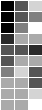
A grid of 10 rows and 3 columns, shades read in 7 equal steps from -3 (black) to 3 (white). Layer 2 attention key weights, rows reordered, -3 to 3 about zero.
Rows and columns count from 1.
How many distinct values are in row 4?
2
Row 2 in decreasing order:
0 -1 -3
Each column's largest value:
1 2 3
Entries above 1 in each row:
1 0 1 0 0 0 1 0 1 1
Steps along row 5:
same down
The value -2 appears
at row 4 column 1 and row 5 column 3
